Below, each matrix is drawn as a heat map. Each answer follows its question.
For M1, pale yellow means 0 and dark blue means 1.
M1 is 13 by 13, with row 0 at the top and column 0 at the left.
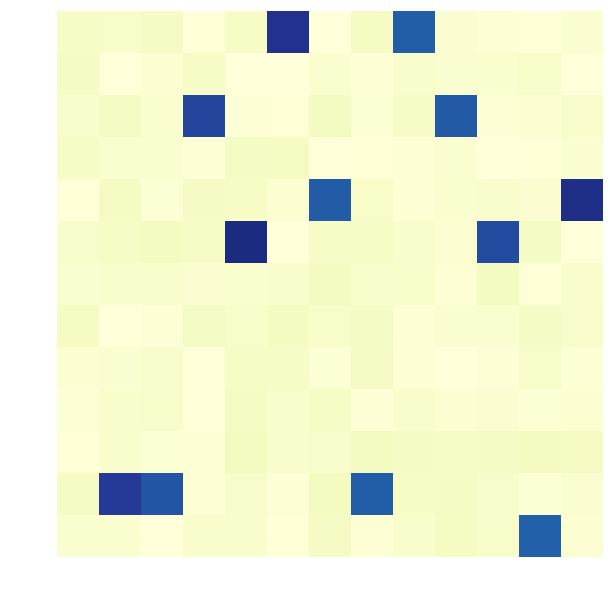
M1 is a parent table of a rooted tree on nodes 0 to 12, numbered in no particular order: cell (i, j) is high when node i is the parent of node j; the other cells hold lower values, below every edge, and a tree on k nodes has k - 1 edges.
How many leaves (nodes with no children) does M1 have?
7
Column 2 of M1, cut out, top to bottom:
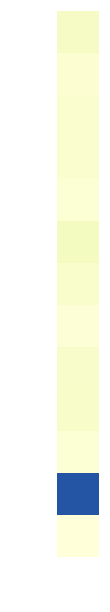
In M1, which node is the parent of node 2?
11
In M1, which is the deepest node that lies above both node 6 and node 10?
5
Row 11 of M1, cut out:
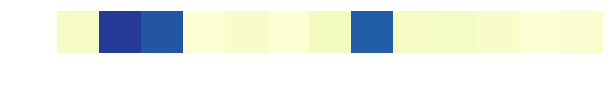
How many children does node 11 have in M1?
3
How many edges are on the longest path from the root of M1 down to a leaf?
6
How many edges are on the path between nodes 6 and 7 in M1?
4
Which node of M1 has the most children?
11
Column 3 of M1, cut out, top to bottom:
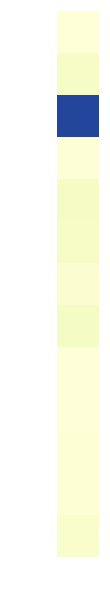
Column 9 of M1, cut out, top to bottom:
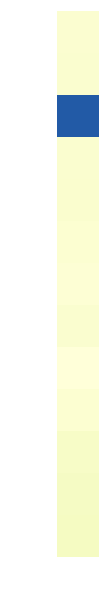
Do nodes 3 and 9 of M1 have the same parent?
yes
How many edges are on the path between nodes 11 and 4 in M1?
2
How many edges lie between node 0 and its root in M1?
0
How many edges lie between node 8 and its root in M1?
1
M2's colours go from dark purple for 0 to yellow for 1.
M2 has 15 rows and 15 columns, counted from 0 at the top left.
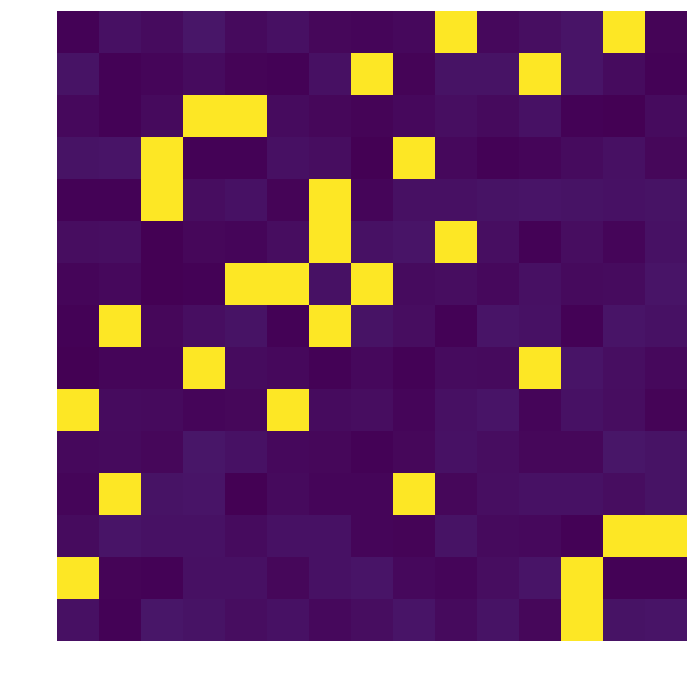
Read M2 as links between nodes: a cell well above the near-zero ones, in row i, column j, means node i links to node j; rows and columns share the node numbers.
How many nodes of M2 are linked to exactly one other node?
1
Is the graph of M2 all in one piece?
no
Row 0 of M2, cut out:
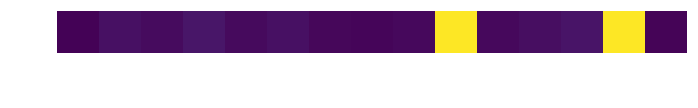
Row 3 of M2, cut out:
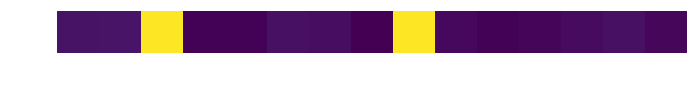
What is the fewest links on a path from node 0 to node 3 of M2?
6
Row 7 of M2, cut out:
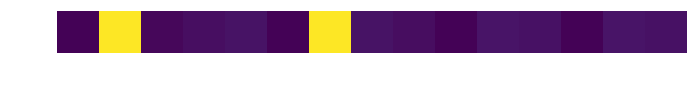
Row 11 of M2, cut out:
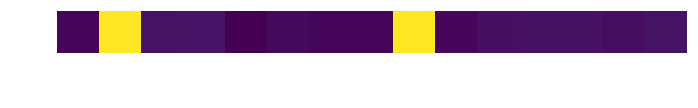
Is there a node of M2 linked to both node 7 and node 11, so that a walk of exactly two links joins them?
yes
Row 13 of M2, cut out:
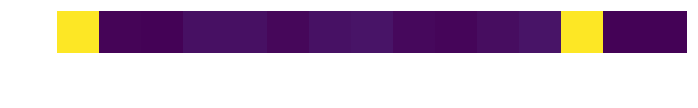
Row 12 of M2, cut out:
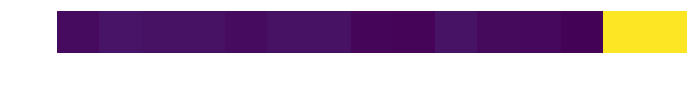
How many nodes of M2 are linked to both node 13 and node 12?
0
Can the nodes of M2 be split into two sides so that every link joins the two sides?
yes
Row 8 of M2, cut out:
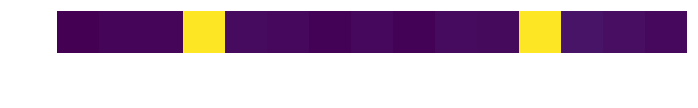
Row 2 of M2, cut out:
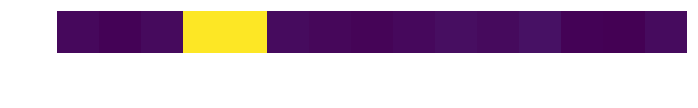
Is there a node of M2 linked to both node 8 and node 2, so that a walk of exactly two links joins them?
yes
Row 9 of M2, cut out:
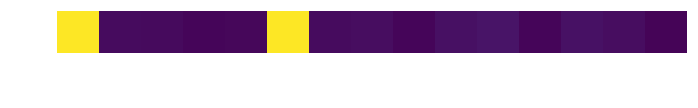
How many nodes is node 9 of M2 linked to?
2
